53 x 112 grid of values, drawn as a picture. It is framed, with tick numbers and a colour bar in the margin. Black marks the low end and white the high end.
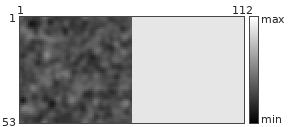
It is made of 1 by 2 panels. Panel 1,1: low, blotchy. Panel 1,2: very high, flat.
